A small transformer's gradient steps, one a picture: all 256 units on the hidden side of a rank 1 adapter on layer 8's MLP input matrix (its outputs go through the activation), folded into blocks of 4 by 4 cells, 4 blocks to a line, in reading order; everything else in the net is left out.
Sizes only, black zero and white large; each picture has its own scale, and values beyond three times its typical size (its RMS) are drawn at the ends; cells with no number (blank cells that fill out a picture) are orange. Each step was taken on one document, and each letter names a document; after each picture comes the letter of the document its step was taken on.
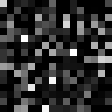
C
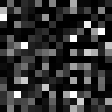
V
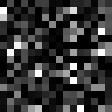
V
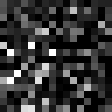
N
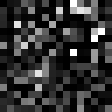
V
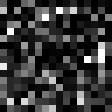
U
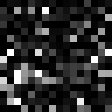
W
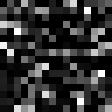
N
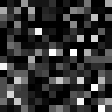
W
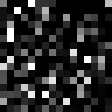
C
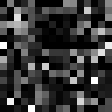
N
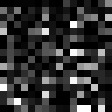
W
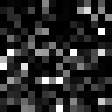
W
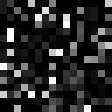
C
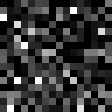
V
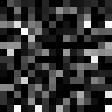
N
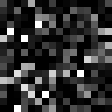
C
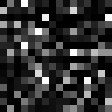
V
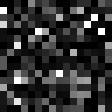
W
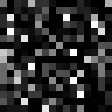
U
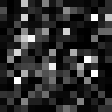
V
